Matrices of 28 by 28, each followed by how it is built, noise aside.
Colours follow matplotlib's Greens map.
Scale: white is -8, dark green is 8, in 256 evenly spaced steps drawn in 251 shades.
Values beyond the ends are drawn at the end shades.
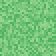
noise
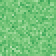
noise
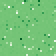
sparse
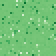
sparse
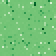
sparse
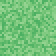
noise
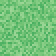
noise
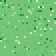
sparse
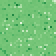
sparse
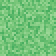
noise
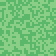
noise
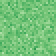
noise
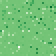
sparse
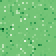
sparse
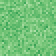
noise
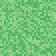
noise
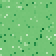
sparse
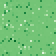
sparse
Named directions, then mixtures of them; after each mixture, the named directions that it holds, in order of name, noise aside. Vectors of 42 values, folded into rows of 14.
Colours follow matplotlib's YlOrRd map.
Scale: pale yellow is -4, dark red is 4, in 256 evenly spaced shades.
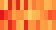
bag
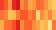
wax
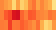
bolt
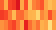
bag, wax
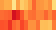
bolt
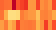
bolt, wax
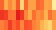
bag, bolt, wax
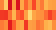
bag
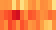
bolt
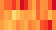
bolt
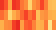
wax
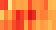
bag, bolt, wax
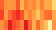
bag, bolt, wax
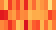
bag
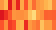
bag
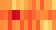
bolt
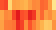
bag, bolt, wax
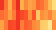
bolt, wax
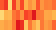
bag, wax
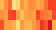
wax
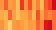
bag, bolt, wax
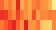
bag, bolt, wax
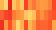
bag, wax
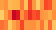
bag, bolt, wax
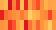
bag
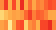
bag, bolt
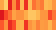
bag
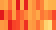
bag, bolt, wax
